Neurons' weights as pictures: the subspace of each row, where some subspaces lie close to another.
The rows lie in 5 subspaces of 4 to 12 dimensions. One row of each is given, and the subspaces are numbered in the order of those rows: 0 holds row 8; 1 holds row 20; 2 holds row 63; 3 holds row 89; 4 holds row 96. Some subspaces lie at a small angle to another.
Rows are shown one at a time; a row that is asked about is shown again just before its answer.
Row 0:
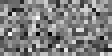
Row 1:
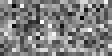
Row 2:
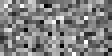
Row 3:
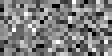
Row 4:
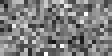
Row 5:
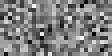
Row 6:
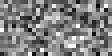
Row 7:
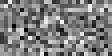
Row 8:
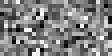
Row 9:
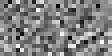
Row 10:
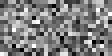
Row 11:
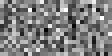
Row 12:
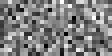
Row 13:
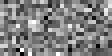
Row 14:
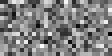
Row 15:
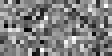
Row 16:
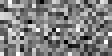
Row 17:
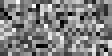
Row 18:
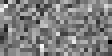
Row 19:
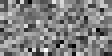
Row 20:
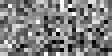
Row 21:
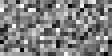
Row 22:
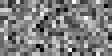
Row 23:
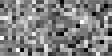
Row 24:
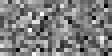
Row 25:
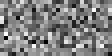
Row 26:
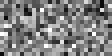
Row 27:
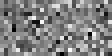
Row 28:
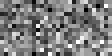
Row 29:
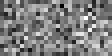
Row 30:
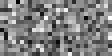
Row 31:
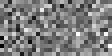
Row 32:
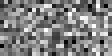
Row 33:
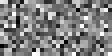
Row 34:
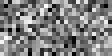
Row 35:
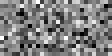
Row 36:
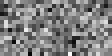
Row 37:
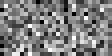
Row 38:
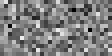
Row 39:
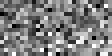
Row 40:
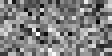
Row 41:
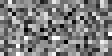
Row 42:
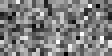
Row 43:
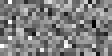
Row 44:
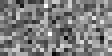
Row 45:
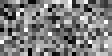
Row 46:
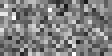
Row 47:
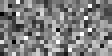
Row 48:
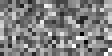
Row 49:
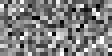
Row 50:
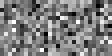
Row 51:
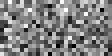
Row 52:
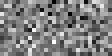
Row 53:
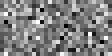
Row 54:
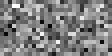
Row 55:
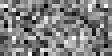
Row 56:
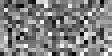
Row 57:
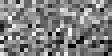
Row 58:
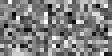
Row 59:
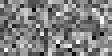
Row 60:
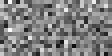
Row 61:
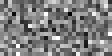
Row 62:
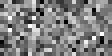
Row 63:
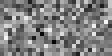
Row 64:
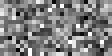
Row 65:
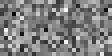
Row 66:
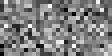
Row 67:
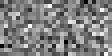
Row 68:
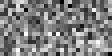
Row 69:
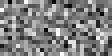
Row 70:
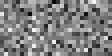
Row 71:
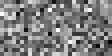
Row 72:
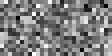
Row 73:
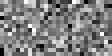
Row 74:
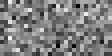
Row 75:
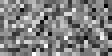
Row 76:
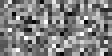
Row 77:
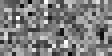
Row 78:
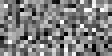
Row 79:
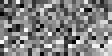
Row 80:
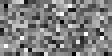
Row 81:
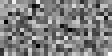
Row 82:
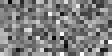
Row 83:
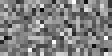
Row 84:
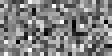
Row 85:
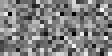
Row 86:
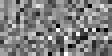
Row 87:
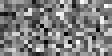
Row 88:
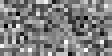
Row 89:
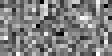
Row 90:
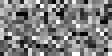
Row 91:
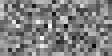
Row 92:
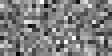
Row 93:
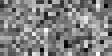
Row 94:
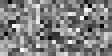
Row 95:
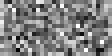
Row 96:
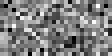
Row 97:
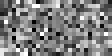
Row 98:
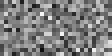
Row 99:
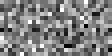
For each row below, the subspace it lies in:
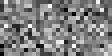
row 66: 2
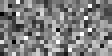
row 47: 0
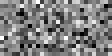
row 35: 2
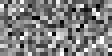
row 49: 1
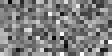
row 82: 2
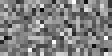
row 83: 2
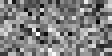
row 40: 2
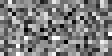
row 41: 3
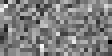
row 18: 1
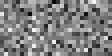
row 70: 2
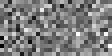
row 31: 1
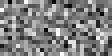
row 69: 1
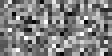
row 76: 3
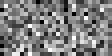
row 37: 2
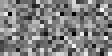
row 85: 2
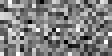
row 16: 3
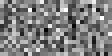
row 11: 1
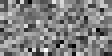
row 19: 1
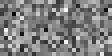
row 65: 1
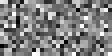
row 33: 1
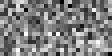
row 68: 1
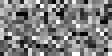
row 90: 2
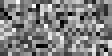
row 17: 2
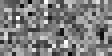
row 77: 3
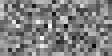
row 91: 2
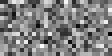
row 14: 1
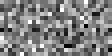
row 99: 1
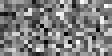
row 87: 1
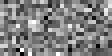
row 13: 2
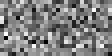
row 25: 1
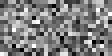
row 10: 2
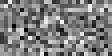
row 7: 1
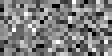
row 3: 2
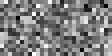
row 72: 1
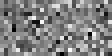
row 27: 2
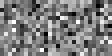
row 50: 2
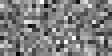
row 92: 3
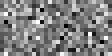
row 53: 2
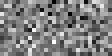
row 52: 2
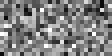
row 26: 2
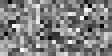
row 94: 2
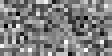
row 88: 3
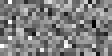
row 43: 1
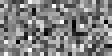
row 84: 1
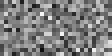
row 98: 2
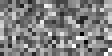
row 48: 0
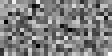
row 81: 2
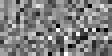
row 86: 1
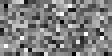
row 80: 1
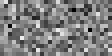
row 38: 1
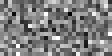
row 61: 3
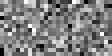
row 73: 2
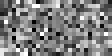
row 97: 2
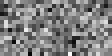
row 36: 4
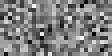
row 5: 2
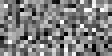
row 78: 1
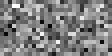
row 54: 2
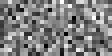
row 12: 1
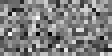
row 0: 1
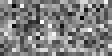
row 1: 2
